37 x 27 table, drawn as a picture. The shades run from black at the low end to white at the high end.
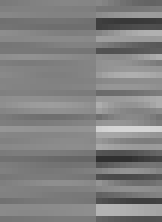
The left part is calmer, up to a seam about 60% of the way across. The ninth with the lowest average is the bottom right. The middle right is the ninth with the highest average. A few values lie far out on both sides of the bulk.
